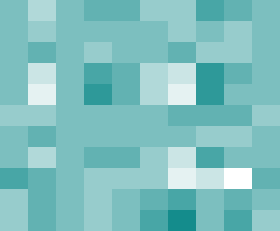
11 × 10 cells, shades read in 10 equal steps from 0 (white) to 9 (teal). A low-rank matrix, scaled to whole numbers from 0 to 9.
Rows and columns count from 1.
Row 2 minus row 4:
0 2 0 -2 -1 2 2 -3 -2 0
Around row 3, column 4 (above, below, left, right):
5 7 5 5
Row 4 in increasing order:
2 2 3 5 5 5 6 6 7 8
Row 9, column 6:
4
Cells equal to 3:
4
